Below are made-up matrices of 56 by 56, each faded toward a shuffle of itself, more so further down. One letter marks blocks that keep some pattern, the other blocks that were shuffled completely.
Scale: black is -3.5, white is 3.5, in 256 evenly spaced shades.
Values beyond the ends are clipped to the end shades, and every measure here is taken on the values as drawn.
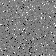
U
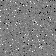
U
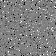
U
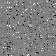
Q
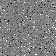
U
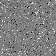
U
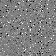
Q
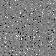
Q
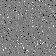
U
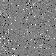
Q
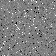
U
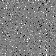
Q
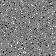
U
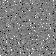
Q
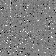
Q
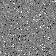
U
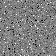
U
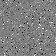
U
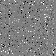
Q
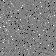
U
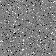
U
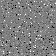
Q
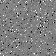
Q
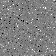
U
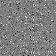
Q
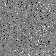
U
